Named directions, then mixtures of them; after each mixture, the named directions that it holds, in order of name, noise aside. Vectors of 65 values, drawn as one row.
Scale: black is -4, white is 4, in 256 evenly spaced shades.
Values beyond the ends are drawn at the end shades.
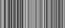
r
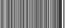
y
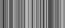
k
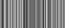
r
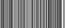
k, y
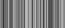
k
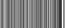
y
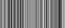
r, y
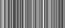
k, r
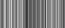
k, r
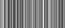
k, r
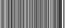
y
